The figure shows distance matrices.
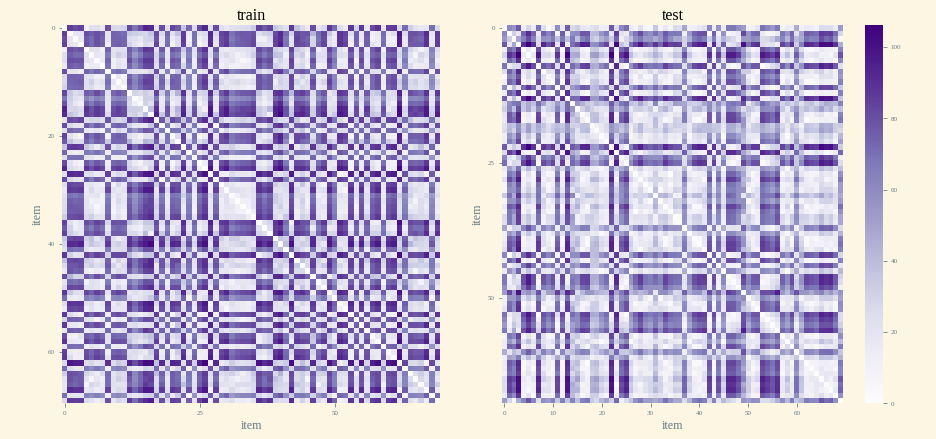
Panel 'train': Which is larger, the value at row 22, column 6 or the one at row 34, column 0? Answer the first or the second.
the second
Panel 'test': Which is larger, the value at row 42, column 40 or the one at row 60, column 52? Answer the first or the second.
the first
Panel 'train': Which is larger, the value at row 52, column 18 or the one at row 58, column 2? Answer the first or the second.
the first
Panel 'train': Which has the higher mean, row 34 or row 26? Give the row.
26
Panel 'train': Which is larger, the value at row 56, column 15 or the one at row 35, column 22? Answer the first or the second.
the first
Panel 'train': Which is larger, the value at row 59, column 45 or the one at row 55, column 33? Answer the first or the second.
the second
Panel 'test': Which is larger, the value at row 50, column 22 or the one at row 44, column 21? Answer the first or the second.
the first
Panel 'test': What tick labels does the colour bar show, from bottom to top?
0, 20, 40, 60, 80, 100
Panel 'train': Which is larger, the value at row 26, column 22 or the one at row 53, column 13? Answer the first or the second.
the first
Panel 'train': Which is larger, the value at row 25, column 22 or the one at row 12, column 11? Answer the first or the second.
the first
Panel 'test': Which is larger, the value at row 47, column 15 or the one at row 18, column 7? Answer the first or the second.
the first
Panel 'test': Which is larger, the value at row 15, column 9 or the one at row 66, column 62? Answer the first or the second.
the first
